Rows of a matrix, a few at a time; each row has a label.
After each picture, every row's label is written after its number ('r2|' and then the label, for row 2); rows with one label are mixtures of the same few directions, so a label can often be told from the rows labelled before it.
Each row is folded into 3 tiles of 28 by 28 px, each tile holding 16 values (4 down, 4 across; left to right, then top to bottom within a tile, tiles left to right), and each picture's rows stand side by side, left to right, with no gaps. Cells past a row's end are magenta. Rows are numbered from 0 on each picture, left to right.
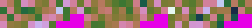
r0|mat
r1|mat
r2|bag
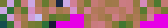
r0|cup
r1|mat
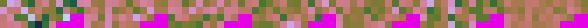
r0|mat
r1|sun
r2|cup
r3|mat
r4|mat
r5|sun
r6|sun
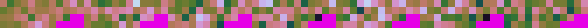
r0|mat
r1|cup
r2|cup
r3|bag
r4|mat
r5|bag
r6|sun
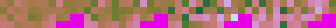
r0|cup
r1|cup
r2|bag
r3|sun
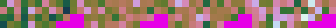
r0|sun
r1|bag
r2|bag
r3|sun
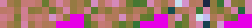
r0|sun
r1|cup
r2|bag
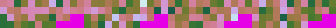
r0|cup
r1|sun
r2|bag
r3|sun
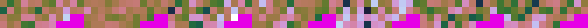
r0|bag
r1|bag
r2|bag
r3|bag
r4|sun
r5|sun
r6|cup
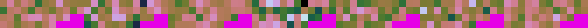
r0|bag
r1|cup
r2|mat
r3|cup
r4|mat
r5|bag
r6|sun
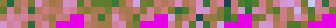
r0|sun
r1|cup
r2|sun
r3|mat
